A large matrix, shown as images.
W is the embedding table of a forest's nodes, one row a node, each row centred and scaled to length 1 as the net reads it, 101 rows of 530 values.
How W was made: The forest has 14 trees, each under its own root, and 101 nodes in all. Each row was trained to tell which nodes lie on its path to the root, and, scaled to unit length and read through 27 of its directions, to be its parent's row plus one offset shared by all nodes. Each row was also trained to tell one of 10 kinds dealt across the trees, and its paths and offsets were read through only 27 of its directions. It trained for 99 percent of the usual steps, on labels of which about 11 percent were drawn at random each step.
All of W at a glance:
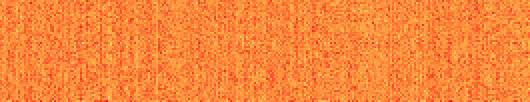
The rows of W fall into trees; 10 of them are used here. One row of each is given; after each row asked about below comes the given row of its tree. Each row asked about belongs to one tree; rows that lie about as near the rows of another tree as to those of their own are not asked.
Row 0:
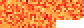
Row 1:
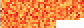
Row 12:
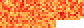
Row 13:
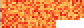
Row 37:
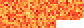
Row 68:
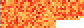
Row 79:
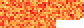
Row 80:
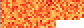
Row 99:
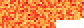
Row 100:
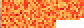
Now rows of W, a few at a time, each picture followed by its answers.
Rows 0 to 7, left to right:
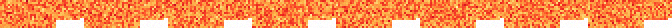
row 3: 99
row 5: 1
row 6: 12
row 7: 1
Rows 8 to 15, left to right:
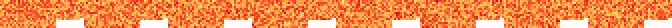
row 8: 12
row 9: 80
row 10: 80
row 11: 13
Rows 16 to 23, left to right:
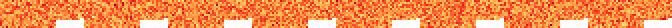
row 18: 68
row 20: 99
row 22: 68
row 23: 0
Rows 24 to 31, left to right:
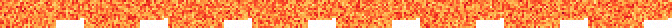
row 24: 80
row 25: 0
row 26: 99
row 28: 12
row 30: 12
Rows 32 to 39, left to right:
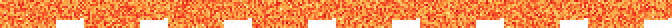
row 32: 12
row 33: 13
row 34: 1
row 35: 80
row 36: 80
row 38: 0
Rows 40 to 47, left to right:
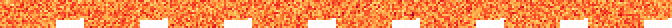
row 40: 12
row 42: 0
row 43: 0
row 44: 0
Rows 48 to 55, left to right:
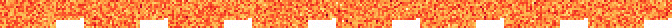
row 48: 68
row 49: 0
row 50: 13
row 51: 12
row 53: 68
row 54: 99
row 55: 68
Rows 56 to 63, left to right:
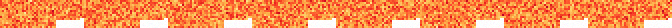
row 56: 99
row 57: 79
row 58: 12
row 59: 12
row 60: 68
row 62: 13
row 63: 1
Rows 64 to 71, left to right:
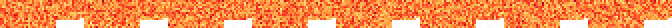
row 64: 80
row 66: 80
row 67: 99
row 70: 99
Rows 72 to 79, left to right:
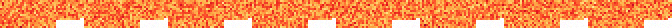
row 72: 79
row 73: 1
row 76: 80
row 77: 80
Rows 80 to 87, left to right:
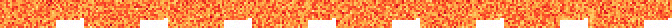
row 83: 80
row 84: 80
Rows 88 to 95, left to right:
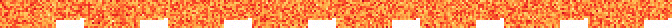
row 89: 99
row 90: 12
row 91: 79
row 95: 13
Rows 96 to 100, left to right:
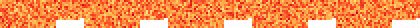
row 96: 79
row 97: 0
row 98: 12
